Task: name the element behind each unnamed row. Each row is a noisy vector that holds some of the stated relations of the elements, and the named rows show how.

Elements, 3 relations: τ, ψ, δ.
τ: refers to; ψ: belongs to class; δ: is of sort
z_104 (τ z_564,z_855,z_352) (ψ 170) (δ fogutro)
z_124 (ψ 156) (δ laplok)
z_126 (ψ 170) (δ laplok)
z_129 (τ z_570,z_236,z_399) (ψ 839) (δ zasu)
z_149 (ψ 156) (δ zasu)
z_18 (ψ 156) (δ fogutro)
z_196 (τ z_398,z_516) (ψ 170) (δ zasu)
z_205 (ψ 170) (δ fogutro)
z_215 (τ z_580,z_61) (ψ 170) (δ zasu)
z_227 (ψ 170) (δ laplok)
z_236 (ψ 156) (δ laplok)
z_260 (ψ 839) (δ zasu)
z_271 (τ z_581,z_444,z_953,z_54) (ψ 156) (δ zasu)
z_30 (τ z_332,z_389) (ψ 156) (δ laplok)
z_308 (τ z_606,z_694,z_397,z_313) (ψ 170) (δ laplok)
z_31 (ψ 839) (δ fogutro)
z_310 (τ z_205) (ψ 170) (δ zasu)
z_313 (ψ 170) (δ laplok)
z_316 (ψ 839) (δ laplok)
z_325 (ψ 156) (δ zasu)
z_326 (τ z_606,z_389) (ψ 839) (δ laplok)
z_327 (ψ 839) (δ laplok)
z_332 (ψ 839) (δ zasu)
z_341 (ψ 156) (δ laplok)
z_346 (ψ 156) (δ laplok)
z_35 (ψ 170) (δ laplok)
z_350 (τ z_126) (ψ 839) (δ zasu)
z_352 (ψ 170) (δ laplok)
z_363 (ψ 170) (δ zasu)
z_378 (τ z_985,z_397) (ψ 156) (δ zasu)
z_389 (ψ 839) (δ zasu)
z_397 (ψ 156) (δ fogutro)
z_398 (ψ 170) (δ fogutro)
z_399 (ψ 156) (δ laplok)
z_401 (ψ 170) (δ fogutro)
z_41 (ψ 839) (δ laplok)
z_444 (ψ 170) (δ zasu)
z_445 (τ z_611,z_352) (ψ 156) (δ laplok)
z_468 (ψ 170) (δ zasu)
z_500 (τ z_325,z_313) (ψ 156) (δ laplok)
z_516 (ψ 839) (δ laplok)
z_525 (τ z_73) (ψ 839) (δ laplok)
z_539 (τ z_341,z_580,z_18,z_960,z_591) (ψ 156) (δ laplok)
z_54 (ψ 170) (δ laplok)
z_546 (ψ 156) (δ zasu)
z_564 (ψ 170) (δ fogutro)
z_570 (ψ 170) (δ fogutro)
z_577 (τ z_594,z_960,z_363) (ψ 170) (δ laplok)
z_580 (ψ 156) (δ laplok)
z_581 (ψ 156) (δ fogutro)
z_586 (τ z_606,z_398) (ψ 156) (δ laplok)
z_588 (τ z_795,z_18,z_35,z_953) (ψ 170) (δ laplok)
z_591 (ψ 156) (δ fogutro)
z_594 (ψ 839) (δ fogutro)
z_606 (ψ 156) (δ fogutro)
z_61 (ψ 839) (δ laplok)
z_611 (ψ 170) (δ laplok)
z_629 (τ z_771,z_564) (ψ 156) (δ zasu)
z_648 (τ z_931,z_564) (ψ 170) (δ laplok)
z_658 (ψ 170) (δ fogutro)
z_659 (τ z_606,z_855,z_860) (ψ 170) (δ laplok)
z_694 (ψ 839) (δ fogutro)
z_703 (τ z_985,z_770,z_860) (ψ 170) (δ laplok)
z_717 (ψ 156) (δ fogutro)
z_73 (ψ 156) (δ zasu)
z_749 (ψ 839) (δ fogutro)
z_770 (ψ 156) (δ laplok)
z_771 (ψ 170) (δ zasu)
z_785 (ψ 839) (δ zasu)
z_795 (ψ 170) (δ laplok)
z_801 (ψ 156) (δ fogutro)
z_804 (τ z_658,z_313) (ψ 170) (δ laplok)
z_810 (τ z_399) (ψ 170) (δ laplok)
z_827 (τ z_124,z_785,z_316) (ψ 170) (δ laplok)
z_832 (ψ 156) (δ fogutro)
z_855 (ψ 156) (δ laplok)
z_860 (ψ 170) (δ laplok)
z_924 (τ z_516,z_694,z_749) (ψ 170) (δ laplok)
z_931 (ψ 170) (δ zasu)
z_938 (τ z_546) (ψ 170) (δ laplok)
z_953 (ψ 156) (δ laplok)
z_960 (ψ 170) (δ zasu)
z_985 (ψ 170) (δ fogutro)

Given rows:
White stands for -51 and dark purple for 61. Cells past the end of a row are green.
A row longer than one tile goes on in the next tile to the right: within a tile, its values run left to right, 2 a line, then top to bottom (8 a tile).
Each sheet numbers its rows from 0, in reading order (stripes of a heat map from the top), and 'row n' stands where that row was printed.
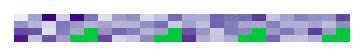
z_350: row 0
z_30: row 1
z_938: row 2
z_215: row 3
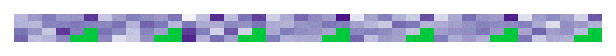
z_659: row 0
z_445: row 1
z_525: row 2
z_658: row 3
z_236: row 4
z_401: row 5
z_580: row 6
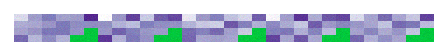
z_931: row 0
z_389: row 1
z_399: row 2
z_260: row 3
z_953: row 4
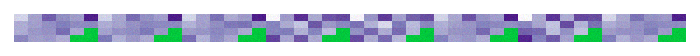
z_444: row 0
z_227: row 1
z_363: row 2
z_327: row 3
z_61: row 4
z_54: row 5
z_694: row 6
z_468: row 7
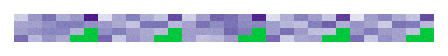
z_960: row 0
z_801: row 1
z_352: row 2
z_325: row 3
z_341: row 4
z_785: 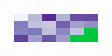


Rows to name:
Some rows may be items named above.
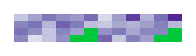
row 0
z_445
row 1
z_126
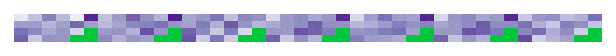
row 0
z_73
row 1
z_860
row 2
z_378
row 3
z_564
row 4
z_570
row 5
z_564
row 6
z_539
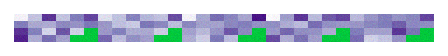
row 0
z_525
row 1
z_124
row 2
z_398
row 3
z_332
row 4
z_104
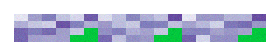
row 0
z_399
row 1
z_124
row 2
z_606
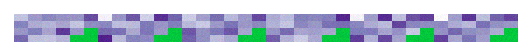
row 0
z_215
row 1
z_326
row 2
z_810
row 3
z_804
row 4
z_594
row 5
z_332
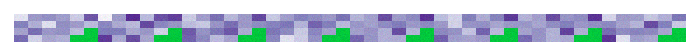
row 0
z_580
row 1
z_594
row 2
z_810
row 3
z_445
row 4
z_588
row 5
z_827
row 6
z_588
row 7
z_629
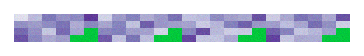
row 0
z_924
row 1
z_397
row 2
z_500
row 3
z_546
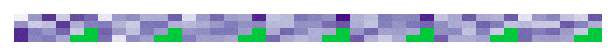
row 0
z_129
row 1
z_586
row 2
z_570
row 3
z_313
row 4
z_804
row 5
z_271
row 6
z_399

